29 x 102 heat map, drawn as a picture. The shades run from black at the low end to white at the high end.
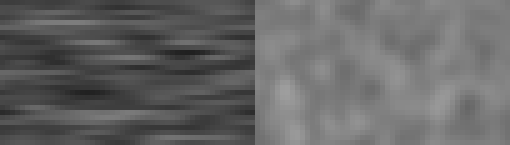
The table splits into one row of 2 panels. Panel 1,1: low, streaked across. Panel 1,2: middling, blotchy, faint in contrast.
